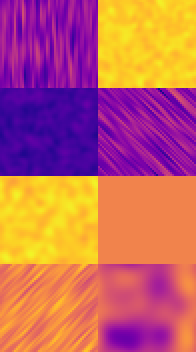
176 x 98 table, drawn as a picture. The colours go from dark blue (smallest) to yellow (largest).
The table splits into 4 rows of 2 panels. Panel 1,1: low, streaked downward. Panel 1,2: very high, blotchy, faint in contrast. Panel 2,1: very low, blotchy, faint in contrast. Panel 2,2: low, slanting down to the right. Panel 3,1: very high, blotchy, faint in contrast. Panel 3,2: high, flat. Panel 4,1: high, slanting up to the right. Panel 4,2: middling, smooth, strong in contrast.
